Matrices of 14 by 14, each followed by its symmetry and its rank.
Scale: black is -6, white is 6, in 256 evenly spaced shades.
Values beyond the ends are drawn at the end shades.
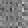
neither, rank three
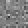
neither, rank three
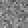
antisymmetric, full rank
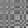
symmetric, rank one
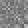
symmetric, rank three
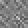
symmetric, rank three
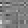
neither, rank two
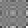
symmetric, rank one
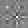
symmetric, rank two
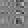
neither, rank two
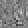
neither, rank three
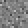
antisymmetric, full rank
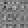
neither, rank three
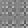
symmetric, rank two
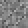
antisymmetric, full rank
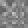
symmetric, rank three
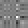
symmetric, rank one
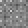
symmetric, rank three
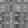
neither, rank two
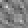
symmetric, rank two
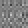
neither, rank two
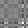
symmetric, rank one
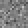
antisymmetric, full rank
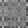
neither, rank two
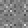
symmetric, rank three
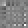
symmetric, rank two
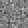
antisymmetric, full rank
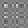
symmetric, rank one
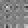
symmetric, rank two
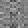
neither, rank three
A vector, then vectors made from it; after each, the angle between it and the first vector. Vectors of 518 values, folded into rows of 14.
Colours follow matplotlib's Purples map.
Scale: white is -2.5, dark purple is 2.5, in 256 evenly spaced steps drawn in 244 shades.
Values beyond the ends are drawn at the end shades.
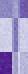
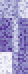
nearly opposite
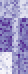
nearly opposite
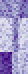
nearly parallel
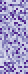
orthogonal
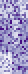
partly opposed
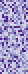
orthogonal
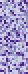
orthogonal
